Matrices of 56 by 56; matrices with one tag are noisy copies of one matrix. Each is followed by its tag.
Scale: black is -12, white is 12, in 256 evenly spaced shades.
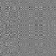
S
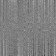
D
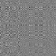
S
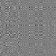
S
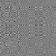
S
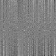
D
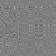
S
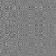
S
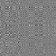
S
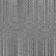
D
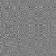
S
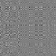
S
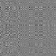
S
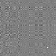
S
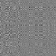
S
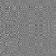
S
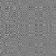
S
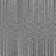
D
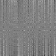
D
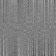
D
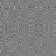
S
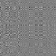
S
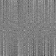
D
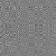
S
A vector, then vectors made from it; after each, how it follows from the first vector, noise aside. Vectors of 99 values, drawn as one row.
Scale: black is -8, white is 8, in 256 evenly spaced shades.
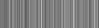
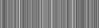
wrapped around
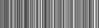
scaled up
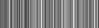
scaled up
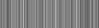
wrapped around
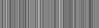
wrapped around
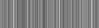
wrapped around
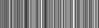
scaled up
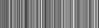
scaled up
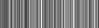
scaled up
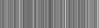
wrapped around
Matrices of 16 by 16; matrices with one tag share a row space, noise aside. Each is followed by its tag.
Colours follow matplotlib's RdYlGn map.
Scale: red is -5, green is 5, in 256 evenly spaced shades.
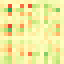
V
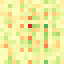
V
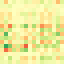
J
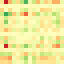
J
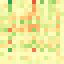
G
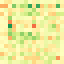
G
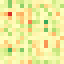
V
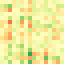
V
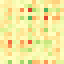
V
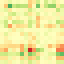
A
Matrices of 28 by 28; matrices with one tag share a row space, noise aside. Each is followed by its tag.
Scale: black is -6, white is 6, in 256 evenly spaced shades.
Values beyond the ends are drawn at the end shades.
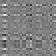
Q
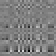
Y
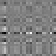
Q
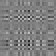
Y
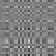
Y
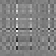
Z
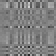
Y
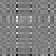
Z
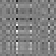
Z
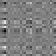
Q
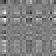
Q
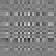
Y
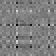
Z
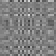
Y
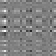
Q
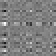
Q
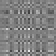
Y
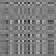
Y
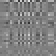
Y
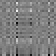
Z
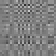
Y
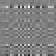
Y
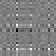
Z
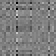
Z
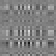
Y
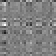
Q
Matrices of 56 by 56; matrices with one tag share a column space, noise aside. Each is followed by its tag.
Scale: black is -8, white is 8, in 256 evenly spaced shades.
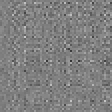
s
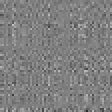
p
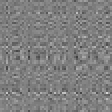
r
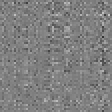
s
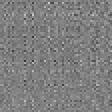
s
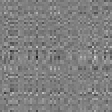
r
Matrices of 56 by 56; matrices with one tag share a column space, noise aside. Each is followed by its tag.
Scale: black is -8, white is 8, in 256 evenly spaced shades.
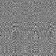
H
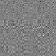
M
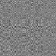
M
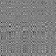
H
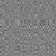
M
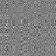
M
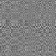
M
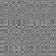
M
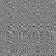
H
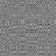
M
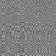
H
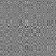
M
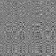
H
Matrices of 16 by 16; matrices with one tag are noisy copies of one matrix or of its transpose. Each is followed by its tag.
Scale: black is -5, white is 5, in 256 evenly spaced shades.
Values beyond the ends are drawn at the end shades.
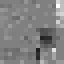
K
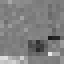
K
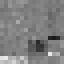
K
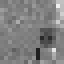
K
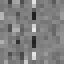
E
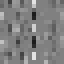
E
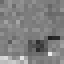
K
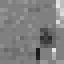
K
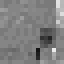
K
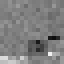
K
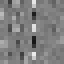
E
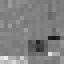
K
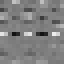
E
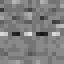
E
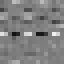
E
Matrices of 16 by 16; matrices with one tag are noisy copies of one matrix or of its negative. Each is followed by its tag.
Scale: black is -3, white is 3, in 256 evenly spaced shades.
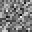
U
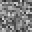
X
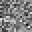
U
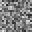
X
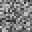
U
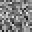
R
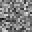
U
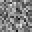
R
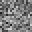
U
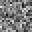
R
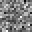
U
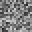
U
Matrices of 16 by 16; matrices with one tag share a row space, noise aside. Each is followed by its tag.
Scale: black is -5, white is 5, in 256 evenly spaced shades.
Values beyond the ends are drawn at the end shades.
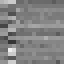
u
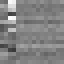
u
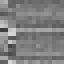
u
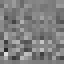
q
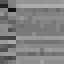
u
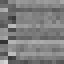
u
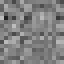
q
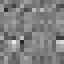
q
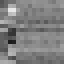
u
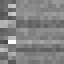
u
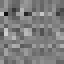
q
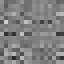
q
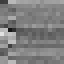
u
